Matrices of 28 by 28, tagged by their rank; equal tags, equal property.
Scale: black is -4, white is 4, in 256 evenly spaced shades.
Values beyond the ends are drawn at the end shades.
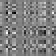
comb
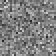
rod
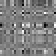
comb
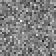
rod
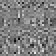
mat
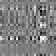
comb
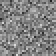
rod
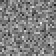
rod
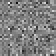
mat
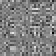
mat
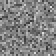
rod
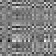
comb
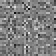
mat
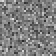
rod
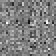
mat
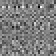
mat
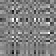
comb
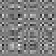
comb
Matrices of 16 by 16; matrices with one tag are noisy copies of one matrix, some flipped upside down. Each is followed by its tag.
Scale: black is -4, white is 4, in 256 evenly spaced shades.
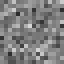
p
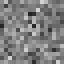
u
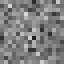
u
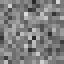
u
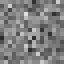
u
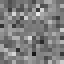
p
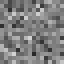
p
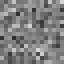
p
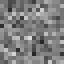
p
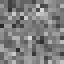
p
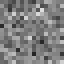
p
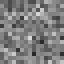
p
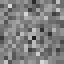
u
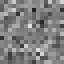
p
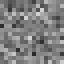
p
